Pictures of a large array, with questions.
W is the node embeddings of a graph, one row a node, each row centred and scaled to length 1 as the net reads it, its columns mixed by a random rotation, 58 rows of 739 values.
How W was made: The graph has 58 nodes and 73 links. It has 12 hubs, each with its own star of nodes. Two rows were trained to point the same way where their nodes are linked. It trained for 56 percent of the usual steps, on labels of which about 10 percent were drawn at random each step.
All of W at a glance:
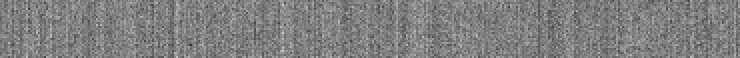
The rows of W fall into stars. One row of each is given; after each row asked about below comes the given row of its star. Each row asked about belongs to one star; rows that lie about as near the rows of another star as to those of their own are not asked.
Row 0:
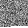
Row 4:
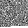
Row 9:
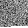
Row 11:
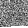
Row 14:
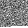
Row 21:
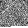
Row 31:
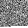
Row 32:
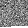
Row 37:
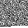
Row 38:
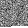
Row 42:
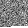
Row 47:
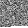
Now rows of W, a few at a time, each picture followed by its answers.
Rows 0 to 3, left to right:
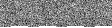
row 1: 14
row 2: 21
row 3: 0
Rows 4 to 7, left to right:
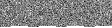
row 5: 47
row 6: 4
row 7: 9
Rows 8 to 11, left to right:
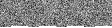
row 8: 21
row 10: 0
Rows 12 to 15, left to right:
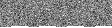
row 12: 32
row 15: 42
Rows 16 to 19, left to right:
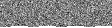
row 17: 31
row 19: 14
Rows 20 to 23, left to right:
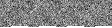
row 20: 42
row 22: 42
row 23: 32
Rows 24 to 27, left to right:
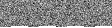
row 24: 47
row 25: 37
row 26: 11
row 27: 21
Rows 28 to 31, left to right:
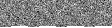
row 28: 37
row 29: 31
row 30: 21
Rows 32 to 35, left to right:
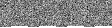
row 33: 47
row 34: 37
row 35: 47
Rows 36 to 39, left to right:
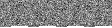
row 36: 14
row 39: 32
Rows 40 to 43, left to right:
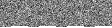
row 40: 31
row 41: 47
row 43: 21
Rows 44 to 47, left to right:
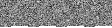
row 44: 38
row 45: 38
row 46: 14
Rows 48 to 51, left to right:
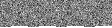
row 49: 4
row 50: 0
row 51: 42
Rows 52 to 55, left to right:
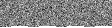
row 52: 11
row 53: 42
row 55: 31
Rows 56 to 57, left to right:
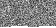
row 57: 14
